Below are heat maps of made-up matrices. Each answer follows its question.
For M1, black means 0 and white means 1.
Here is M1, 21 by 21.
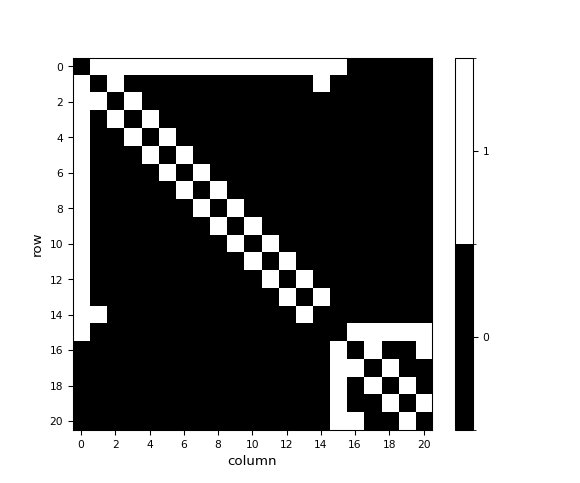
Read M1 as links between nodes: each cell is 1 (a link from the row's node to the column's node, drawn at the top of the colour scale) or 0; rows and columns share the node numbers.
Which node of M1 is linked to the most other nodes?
node 0
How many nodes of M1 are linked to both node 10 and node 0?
2
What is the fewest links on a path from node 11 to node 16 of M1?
3
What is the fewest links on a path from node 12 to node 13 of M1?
1
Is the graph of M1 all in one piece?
yes
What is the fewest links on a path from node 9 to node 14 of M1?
2
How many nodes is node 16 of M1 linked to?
3
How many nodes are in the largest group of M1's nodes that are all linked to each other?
3
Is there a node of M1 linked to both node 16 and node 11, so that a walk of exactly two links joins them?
no
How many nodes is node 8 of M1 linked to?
3
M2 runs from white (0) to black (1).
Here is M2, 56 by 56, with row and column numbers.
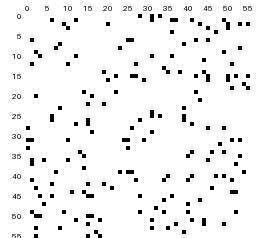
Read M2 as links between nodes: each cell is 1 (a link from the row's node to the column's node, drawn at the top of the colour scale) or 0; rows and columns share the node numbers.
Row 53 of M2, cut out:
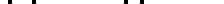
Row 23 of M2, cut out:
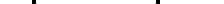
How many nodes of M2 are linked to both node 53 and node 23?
1
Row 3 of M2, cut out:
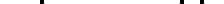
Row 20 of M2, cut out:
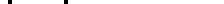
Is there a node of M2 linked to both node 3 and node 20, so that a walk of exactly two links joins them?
no
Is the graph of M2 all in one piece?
no
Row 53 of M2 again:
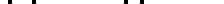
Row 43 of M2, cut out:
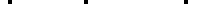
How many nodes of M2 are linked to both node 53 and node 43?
1
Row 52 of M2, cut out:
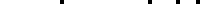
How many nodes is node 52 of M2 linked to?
4
